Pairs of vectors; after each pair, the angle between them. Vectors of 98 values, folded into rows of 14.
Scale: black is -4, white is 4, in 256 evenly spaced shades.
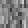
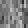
nearly opposite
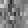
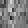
nearly opposite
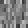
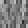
nearly opposite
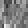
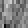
nearly opposite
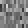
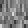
orthogonal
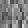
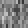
partly opposed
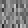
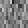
orthogonal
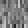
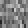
orthogonal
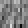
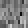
orthogonal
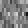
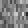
nearly parallel
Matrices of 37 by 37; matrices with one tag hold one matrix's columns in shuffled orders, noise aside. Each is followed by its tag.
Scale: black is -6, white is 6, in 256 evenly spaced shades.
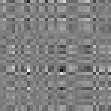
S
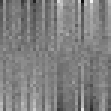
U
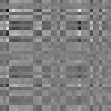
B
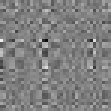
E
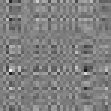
S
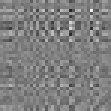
B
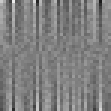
U
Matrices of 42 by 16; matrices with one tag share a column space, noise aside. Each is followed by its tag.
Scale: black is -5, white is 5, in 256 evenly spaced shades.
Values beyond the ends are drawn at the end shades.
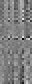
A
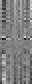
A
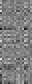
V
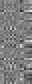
V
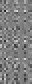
V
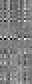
A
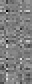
V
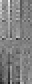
A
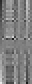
A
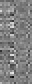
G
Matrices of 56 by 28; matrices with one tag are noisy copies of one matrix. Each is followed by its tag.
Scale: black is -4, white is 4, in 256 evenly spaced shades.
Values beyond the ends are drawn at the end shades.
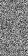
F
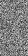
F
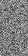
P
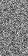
P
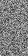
P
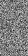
F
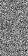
F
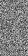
F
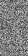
F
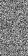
F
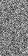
P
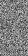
F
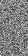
P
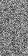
P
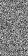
F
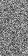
P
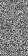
F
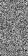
F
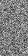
P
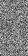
F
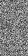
F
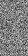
F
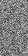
P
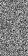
F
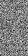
F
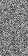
P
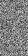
F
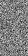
F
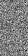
F
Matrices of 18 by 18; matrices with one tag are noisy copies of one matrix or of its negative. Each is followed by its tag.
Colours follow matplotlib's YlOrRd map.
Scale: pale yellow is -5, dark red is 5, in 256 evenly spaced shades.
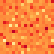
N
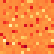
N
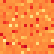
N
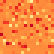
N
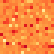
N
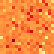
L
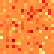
L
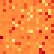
L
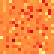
L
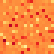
N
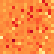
L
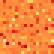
N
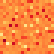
N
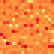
N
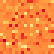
N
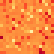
L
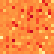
L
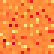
N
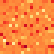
N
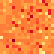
L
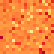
L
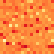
N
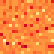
N
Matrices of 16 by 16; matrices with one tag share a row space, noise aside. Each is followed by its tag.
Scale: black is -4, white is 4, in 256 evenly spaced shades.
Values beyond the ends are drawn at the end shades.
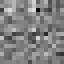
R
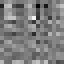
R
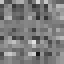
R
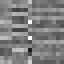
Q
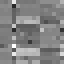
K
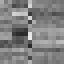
Q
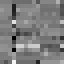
K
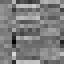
K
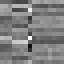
Q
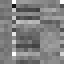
K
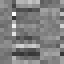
K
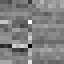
Q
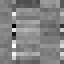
K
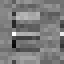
K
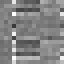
K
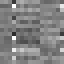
K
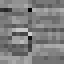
Q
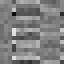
K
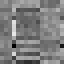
K
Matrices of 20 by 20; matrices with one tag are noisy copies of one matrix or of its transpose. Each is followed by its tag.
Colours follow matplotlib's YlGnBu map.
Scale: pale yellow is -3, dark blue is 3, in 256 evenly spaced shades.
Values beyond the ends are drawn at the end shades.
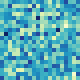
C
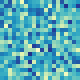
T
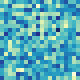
C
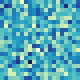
T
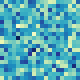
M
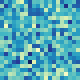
T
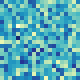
M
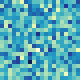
T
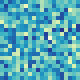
T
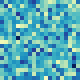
M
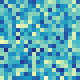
M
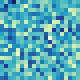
T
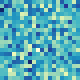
T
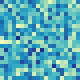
M
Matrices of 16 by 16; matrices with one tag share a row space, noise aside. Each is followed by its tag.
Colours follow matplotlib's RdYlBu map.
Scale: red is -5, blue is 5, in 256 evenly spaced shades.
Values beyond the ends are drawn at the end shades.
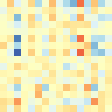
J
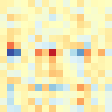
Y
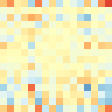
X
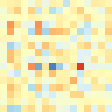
Y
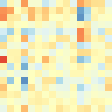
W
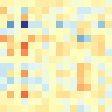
W
